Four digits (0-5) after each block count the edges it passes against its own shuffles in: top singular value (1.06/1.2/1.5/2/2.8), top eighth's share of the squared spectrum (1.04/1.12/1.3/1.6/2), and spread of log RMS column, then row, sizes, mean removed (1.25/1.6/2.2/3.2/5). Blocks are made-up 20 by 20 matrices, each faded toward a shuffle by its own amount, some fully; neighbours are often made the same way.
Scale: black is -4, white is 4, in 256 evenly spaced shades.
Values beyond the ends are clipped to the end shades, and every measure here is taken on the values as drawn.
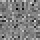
2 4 0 2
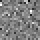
0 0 0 0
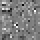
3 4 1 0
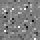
0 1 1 0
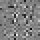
3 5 2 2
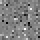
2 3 1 0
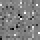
1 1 0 0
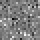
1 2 0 0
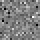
0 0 0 0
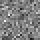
0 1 0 0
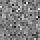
0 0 0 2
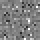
0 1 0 0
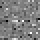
2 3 0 1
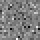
0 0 0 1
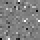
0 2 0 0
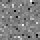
0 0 0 0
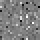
1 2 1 0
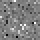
0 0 0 0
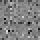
2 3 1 1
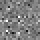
2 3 0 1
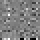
3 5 1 2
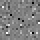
1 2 0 0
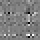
3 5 1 2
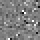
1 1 0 0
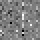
3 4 2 0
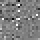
3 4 1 1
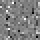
2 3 1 0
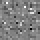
2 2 0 1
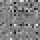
3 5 2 2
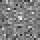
1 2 1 1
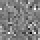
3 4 1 1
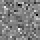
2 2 0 0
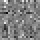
3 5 1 1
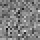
1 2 1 0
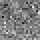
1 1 0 0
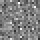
1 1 0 0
